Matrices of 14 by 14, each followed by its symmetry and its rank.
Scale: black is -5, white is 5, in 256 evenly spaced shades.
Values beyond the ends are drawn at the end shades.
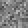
antisymmetric, full rank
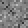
symmetric, full rank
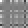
symmetric, rank one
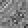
symmetric, full rank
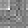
symmetric, rank three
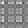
symmetric, rank one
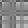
symmetric, rank one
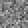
antisymmetric, full rank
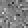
antisymmetric, full rank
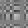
symmetric, rank one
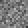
symmetric, full rank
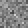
symmetric, full rank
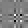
symmetric, rank one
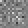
symmetric, rank three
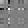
symmetric, rank one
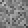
symmetric, full rank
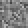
antisymmetric, full rank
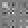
symmetric, rank three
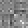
symmetric, rank three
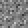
antisymmetric, full rank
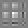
symmetric, rank one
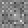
symmetric, rank three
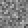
symmetric, full rank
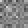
symmetric, rank three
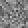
antisymmetric, full rank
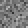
symmetric, full rank
